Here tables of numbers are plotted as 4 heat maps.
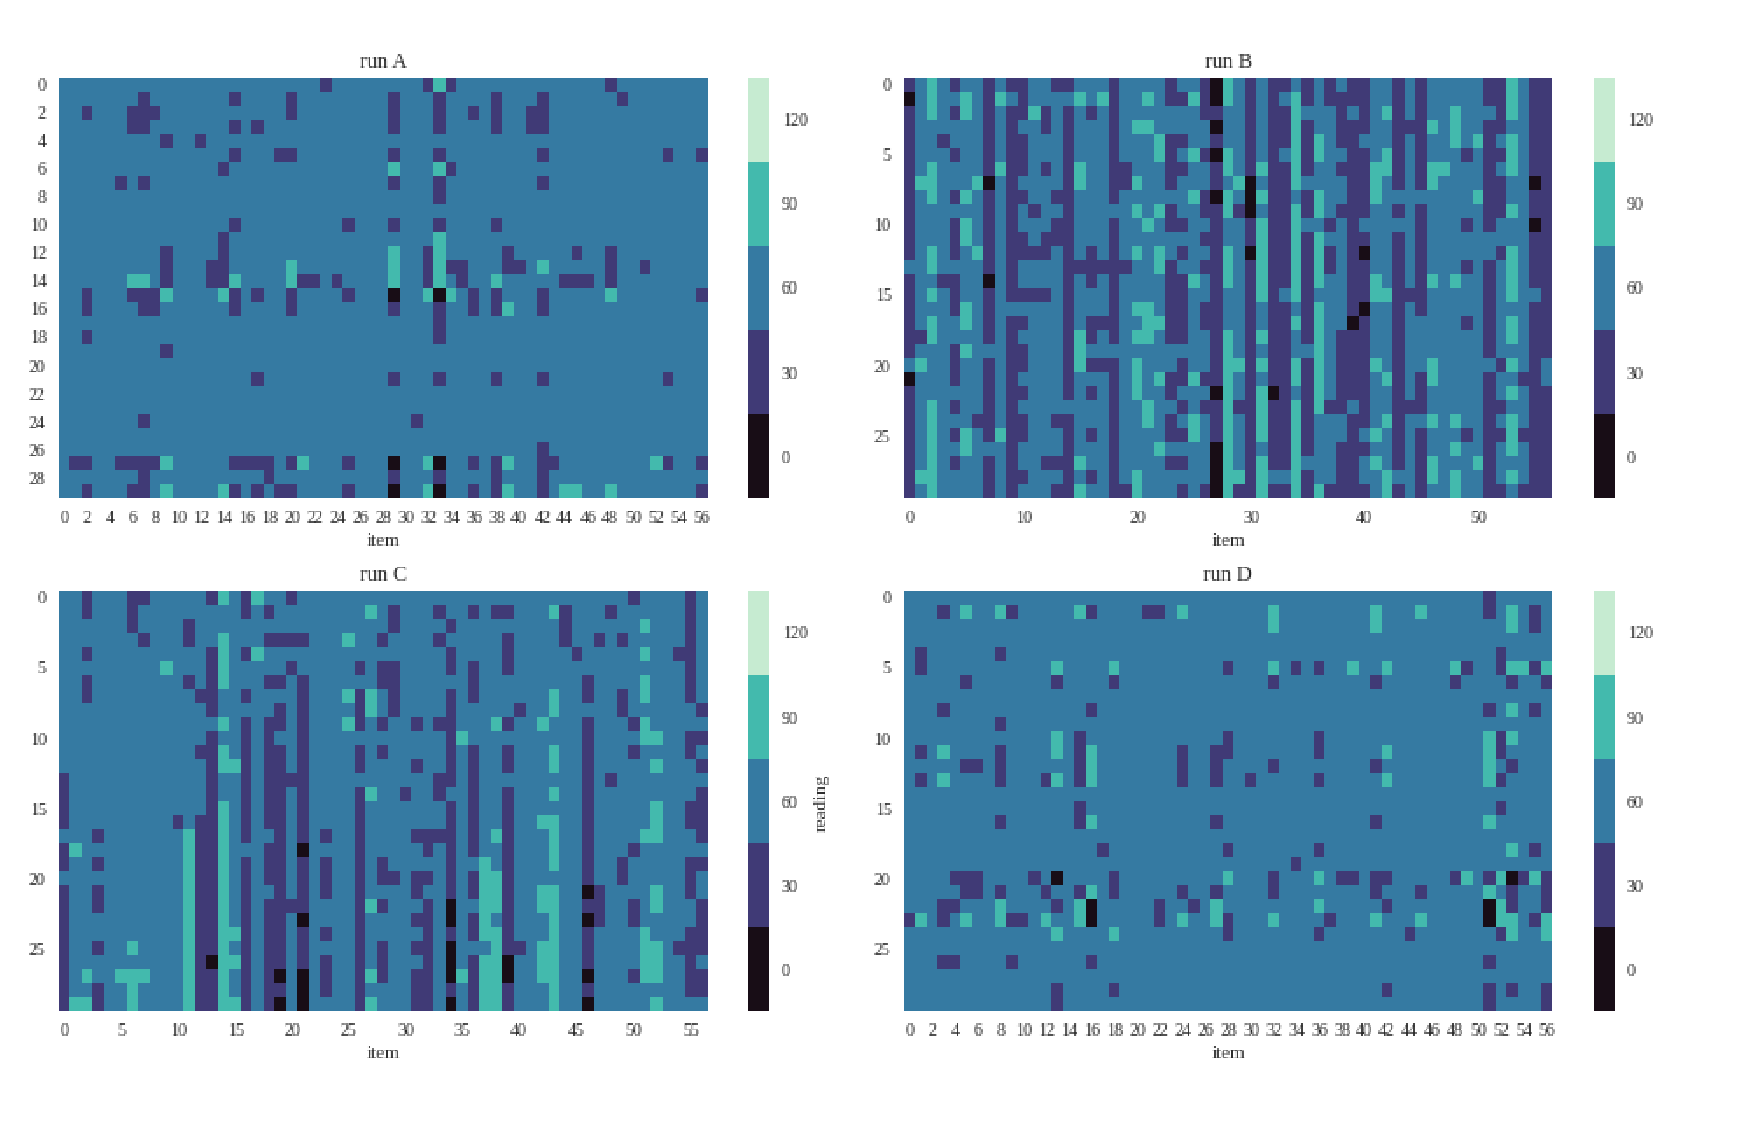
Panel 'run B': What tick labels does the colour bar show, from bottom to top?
0, 30, 60, 90, 120
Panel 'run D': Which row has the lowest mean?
20
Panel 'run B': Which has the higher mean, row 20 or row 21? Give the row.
20
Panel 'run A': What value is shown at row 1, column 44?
60
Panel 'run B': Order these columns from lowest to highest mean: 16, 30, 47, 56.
30, 56, 16, 47
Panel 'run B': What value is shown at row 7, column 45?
30
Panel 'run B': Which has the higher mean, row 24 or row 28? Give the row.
28
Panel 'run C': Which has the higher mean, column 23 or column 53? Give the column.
53
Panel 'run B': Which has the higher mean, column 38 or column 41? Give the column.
41
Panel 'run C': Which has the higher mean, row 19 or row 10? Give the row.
10
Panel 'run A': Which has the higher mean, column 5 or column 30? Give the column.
30
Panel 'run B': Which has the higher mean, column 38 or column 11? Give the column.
11
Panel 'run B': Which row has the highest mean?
28
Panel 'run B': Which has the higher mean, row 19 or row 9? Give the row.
19
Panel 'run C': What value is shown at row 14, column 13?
30
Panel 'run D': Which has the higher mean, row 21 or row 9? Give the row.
9
